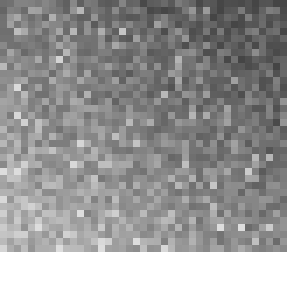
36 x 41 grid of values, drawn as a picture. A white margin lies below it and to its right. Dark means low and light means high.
Ninth with the highest average: bottom left. Ninth with the lowest average: top right. Stripes: none. Slope: up to the bottom left.
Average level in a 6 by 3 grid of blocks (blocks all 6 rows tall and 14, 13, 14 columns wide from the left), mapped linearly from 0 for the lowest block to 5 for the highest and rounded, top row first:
2 1 0 / 3 2 1 / 3 2 1 / 4 3 2 / 4 3 2 / 5 4 3
